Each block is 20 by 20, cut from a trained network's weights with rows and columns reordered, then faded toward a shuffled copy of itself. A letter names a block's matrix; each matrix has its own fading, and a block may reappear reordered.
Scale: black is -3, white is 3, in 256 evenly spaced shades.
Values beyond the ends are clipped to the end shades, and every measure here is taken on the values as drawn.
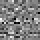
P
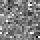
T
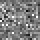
T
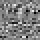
P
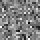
T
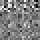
P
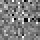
P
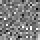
T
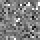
T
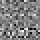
P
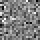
T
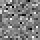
T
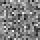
T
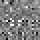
P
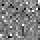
T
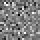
T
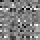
P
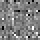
P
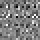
P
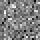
T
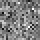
T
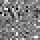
T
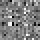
P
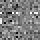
P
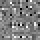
P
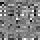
P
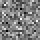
T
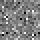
T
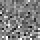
T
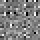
P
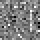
T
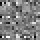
P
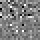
P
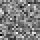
T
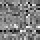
P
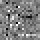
P
